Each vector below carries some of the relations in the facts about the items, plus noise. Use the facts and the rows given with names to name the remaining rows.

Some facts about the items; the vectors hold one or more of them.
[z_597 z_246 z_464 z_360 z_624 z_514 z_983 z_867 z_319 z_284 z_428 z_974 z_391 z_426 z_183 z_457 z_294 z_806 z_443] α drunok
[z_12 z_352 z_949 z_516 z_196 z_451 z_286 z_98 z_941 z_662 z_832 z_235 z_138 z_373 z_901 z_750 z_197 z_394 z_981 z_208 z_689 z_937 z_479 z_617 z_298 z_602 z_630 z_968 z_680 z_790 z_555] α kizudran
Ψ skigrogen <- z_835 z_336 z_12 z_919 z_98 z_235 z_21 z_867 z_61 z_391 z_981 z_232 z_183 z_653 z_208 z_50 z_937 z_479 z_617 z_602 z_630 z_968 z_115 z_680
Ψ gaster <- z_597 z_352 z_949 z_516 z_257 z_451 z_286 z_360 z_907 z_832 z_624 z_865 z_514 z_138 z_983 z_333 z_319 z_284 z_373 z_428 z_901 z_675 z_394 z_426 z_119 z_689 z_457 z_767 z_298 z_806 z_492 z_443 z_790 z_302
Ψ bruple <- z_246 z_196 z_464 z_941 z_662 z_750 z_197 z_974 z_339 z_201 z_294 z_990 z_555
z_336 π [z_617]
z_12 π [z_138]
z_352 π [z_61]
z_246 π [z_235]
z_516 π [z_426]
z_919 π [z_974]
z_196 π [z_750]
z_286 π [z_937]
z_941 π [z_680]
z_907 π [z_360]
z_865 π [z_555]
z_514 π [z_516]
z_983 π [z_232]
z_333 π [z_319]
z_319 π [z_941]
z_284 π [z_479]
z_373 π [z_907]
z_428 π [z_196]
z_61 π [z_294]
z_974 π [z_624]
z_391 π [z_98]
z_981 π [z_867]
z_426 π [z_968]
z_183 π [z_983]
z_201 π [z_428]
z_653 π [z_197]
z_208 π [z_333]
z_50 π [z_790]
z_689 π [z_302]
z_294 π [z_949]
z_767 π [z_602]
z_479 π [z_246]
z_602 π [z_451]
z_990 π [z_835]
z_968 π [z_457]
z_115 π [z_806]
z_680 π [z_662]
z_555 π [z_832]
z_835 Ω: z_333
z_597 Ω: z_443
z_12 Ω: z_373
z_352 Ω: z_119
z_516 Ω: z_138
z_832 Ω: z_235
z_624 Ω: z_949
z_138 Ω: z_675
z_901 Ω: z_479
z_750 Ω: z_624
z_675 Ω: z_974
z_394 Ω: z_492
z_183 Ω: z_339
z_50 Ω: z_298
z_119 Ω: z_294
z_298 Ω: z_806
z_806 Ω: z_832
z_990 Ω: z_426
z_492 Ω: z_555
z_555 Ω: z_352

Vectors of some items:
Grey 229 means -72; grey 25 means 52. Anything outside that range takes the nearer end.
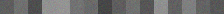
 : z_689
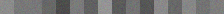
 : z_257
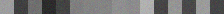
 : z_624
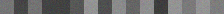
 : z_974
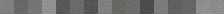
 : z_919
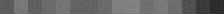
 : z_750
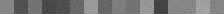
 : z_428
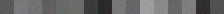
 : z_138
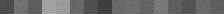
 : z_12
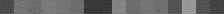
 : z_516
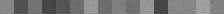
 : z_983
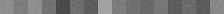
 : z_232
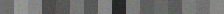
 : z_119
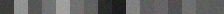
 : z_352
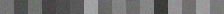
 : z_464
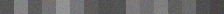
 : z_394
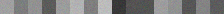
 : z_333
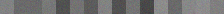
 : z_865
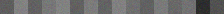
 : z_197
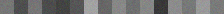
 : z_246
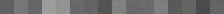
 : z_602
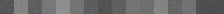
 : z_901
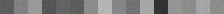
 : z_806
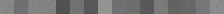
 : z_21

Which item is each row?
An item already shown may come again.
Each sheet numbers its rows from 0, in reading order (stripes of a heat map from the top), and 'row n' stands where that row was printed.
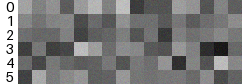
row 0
z_333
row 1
z_61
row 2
z_201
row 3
z_662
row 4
z_183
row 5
z_832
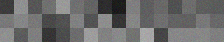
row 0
z_352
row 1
z_492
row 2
z_360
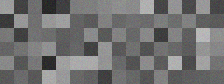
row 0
z_624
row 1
z_298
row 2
z_391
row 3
z_50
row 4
z_319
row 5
z_981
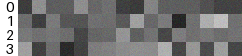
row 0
z_555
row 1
z_514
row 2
z_339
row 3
z_624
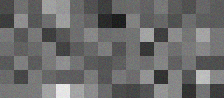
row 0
z_12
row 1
z_352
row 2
z_597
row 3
z_201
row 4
z_901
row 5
z_183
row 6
z_208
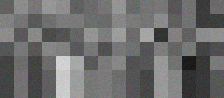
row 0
z_235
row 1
z_949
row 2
z_867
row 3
z_196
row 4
z_680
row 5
z_941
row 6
z_941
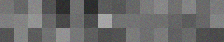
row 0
z_675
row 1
z_835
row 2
z_394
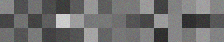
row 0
z_426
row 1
z_941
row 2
z_294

